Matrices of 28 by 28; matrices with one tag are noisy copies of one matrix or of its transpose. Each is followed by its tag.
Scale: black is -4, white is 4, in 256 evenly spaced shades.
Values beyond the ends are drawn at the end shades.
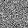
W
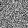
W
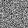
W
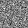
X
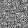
X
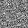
X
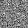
X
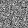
X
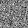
X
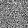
W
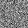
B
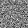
B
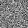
W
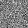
W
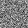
B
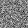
B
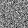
B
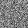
B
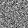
B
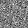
X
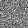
W
